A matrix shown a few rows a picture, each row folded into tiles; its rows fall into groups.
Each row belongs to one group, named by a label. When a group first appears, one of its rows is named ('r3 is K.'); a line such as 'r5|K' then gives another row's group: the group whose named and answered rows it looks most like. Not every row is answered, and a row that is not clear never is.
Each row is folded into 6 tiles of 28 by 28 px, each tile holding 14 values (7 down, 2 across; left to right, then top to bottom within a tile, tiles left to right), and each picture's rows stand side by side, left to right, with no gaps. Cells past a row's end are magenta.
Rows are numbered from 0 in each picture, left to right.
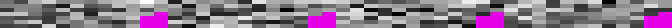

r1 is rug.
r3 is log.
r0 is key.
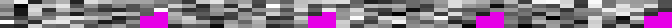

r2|rug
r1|key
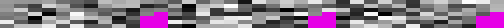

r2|rug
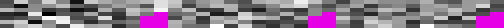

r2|log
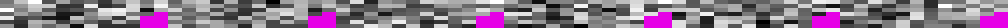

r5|key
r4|rug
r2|rug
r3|key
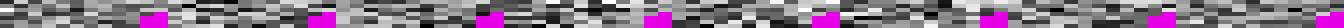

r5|key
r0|rug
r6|rug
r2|rug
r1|rug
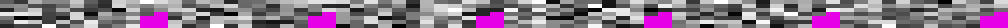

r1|rug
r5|log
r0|key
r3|log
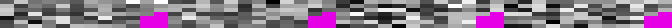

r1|log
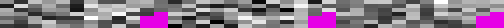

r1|key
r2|key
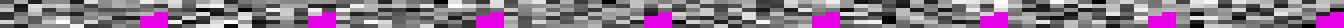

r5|key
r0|rug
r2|log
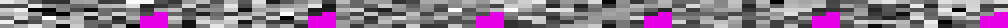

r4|log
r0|rug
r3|log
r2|rug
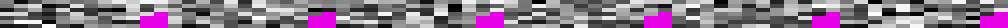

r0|key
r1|log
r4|log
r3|rug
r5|rug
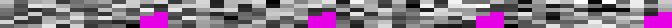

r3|key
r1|log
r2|log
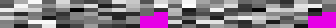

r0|log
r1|log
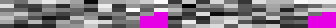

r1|rug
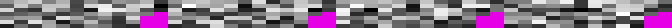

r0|log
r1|log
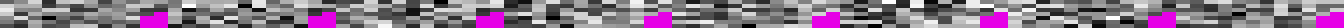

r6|rug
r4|key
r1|log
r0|log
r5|key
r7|key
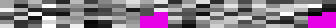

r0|rug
